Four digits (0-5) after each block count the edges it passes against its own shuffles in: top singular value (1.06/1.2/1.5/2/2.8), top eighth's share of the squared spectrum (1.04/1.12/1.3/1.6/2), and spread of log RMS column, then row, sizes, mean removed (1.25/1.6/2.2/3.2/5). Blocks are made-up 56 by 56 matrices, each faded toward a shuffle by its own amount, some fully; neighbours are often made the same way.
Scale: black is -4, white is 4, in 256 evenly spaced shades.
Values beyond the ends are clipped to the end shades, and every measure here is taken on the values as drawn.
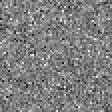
0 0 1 0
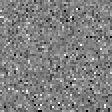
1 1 0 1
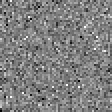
0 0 0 0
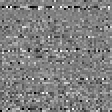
2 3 0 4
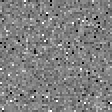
0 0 0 0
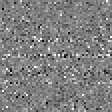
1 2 0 2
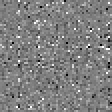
2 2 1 1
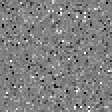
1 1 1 0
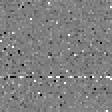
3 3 0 1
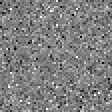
0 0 0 0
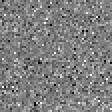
1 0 0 1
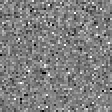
0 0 0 0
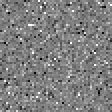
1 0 0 0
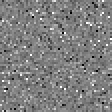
0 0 0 0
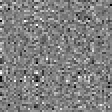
4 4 2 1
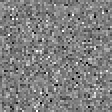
3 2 0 0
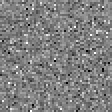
1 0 0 0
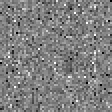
3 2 1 0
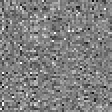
4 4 2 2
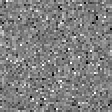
0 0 0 0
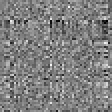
4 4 3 2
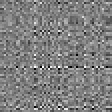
5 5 3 3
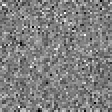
3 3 1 1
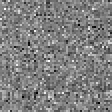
3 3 1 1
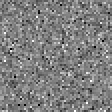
1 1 0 0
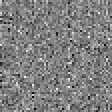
3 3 1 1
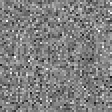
3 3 1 1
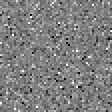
1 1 0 0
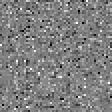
3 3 1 1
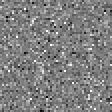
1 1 0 0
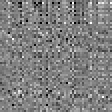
4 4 3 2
